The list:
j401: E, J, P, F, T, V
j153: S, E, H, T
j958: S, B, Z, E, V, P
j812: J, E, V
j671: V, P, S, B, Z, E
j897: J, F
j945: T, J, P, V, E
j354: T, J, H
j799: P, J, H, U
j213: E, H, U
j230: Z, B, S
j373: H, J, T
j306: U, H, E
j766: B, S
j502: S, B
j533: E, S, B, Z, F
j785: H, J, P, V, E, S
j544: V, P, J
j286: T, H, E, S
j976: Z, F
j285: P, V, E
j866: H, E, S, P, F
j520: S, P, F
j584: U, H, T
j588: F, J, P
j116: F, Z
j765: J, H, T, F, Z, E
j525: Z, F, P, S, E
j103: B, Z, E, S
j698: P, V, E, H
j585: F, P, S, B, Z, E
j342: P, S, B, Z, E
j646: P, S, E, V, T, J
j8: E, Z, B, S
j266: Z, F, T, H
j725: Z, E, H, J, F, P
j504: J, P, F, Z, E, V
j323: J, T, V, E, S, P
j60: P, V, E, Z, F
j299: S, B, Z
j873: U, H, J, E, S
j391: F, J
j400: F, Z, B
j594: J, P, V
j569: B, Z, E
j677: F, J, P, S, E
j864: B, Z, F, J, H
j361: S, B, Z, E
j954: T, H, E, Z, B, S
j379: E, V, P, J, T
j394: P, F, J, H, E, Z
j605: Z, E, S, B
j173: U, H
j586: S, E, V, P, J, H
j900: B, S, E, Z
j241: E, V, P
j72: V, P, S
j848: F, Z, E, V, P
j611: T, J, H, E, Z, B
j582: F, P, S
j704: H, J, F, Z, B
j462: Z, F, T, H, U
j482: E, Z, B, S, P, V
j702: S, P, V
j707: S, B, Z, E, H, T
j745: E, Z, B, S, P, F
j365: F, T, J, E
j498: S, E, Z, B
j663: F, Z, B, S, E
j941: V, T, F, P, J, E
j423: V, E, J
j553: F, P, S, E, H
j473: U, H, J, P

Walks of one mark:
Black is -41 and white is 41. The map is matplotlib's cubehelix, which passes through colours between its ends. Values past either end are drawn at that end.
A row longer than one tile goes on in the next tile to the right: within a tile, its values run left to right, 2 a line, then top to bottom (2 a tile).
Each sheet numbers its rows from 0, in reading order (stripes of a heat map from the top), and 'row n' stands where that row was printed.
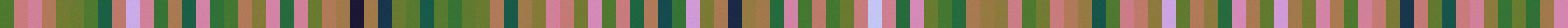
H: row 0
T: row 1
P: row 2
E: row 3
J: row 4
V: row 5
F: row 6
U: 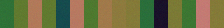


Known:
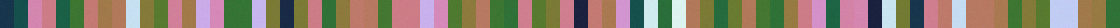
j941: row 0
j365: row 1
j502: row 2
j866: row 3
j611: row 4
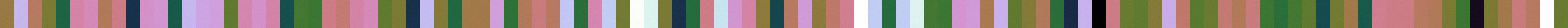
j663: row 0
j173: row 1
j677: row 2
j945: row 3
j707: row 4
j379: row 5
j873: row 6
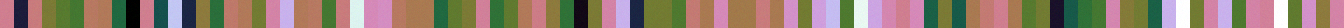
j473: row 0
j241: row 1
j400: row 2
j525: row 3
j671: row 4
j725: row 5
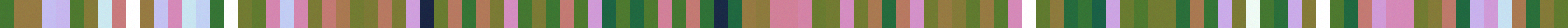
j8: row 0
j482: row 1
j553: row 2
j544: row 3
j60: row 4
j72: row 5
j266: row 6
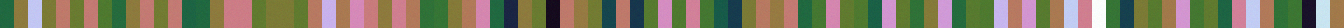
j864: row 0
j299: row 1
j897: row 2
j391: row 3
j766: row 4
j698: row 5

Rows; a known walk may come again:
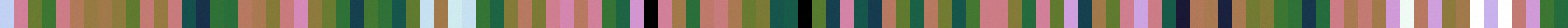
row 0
j498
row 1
j103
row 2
j153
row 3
j373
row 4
j588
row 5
j976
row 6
j848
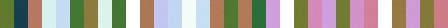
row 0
j954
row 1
j725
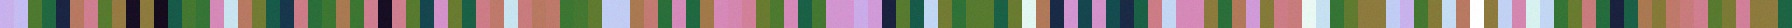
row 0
j361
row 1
j520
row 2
j611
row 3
j594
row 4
j354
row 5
j945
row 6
j8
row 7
j544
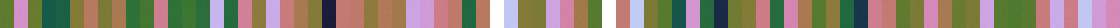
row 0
j391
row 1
j285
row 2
j401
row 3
j423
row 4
j765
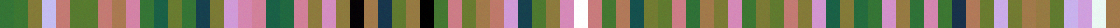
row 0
j379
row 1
j584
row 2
j586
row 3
j553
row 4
j582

